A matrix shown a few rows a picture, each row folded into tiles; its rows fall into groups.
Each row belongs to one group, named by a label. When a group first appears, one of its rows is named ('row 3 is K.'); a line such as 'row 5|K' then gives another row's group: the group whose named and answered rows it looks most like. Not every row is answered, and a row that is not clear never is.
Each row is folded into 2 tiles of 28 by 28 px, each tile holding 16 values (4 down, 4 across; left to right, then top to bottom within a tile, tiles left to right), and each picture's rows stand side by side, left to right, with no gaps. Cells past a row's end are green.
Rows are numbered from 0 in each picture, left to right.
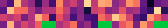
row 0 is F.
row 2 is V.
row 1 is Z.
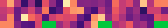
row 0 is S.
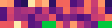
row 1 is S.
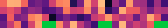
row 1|S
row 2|F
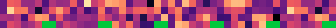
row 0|F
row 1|Z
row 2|S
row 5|F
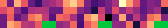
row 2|V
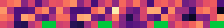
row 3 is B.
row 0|Z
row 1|Z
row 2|Z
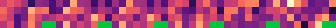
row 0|B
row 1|F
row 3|B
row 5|V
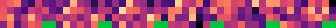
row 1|F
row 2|F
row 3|Z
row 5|S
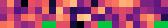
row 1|Z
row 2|V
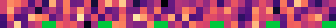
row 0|V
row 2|S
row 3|F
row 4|B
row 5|V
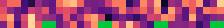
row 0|B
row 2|S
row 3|Z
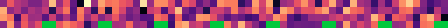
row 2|Z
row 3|V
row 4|S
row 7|V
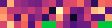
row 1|Z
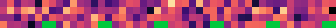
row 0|S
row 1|F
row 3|Z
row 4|B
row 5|B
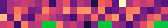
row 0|F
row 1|S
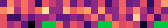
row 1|S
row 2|S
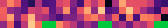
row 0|B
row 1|S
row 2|F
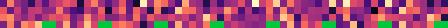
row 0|B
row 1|B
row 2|S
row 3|F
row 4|Z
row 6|V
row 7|F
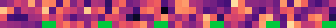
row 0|Z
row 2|B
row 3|F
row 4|F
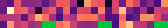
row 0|F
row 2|V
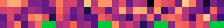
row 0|V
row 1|Z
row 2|S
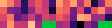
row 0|B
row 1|Z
